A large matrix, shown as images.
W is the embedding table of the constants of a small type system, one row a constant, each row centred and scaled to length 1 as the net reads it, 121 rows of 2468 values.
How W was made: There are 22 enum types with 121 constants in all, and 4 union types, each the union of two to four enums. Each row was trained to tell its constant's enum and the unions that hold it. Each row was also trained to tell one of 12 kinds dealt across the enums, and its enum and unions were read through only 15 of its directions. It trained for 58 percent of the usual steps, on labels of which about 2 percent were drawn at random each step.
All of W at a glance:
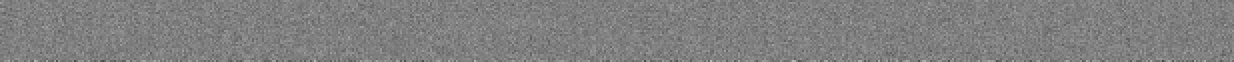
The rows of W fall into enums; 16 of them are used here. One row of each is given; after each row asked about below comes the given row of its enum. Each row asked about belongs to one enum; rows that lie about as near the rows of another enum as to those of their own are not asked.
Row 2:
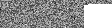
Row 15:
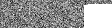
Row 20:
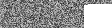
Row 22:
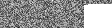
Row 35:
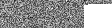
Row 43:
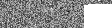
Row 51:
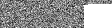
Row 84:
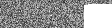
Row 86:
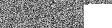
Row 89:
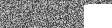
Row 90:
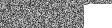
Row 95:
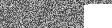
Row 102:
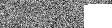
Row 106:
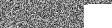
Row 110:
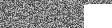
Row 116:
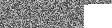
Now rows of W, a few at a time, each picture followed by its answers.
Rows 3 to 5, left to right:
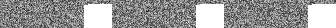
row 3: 35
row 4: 84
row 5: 95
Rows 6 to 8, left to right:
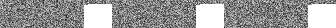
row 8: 106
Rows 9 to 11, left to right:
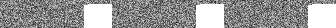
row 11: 51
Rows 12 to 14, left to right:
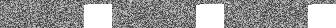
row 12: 89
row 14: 116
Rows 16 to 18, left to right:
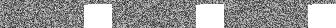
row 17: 84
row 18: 95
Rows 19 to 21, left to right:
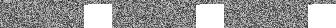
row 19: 86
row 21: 106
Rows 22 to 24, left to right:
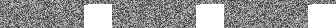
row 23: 22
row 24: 20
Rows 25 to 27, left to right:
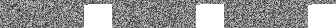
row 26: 84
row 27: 89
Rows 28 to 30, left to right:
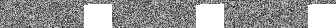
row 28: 86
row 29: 95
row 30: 110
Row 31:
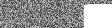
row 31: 89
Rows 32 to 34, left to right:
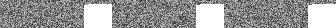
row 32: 84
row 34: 22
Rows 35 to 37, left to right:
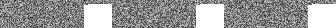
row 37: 95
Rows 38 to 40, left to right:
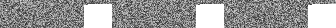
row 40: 95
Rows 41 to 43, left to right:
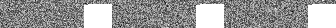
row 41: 95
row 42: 35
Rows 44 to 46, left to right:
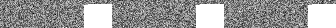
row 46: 89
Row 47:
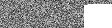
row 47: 15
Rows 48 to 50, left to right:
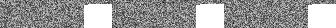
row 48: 43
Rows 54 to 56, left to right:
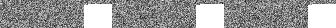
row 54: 110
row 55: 35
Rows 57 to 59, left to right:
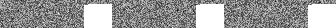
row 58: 22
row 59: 20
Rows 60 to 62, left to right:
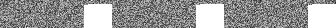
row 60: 89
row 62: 86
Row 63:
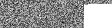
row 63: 84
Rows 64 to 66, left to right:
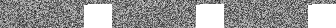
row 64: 15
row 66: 22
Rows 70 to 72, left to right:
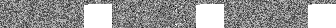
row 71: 106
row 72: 110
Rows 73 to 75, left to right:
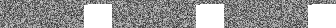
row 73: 20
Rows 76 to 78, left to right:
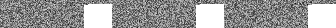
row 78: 110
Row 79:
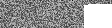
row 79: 43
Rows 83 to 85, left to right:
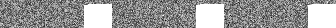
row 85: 90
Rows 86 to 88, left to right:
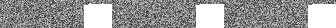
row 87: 15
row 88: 43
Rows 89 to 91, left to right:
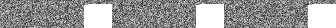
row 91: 116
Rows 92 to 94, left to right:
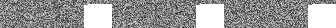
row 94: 43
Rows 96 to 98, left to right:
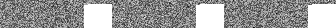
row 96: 110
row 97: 35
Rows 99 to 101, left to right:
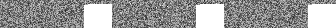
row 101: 110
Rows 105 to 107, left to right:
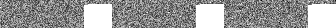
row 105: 20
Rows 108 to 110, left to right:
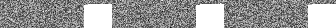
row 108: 89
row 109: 35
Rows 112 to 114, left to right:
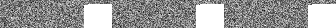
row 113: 116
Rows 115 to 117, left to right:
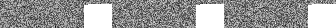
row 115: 22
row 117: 84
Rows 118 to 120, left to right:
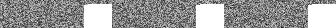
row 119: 86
